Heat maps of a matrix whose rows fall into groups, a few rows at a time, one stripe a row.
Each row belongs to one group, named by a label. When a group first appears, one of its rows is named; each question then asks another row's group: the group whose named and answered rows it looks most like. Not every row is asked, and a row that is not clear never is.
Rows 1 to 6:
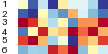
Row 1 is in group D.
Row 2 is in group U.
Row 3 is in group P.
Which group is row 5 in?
P
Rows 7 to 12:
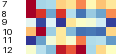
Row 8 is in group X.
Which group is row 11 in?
U
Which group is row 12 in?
U
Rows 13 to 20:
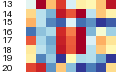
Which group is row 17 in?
U
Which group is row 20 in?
X
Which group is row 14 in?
U
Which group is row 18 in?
U
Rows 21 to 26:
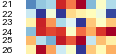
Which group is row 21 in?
U
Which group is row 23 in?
P
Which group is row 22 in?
D
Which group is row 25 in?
U
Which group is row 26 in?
P
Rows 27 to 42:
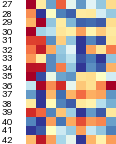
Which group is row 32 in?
P
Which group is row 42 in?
P
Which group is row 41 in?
U
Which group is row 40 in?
D
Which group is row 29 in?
X
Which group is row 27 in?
X
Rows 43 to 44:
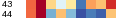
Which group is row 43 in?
P
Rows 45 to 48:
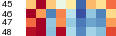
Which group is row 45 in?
P
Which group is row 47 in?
X
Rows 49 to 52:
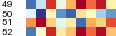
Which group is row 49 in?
D
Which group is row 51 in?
P
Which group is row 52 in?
D
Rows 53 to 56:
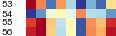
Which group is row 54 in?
U
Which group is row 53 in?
X
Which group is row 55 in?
P
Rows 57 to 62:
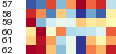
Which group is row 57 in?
D
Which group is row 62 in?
P
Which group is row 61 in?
P
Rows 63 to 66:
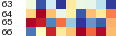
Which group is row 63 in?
D
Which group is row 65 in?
X
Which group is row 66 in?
D
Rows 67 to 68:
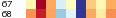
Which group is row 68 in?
P
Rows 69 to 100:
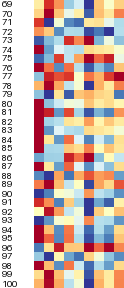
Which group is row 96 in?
D
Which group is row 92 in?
P
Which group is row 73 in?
U
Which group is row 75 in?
D
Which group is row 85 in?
U
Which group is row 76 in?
X
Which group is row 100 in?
P
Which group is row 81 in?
X
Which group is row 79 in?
D
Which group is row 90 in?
U
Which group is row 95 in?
X
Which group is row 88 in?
D
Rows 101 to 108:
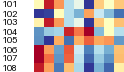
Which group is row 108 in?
X
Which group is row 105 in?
D
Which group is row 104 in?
U
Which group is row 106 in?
X
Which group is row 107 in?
X
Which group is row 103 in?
P
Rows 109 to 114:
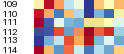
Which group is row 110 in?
X
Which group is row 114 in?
X
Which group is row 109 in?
P
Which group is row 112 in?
D
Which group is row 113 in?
U
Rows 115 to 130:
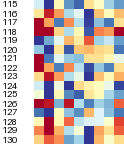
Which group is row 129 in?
P
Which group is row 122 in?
X
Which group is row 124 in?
D
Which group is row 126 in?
X
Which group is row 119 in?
U
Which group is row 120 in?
D
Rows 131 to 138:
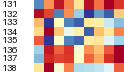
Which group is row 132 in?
X
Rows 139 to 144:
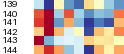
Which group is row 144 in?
P
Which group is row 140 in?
X
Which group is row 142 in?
P
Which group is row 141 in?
X
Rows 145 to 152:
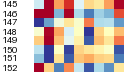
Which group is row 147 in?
U
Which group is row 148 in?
P
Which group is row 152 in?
X
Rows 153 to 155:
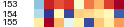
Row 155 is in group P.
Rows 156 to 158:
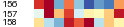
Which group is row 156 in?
X
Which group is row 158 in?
U
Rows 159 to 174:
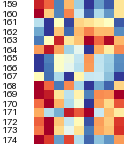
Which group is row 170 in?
P
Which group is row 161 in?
D
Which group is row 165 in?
U
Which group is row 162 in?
D
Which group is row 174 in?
X
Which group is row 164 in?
P
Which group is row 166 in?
U
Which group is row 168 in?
X
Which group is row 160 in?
X
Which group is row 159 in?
X
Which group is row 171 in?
U
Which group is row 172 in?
P
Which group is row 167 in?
D
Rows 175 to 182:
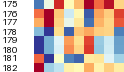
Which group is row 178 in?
D
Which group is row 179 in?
U
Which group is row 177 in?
P
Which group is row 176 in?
P
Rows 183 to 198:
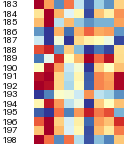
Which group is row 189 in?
D
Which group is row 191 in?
P
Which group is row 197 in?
P
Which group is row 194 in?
P
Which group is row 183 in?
X
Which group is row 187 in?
D
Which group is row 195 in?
D
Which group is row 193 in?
U
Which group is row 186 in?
D
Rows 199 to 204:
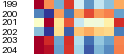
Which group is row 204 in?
X
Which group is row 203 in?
X
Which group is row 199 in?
X
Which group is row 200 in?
D
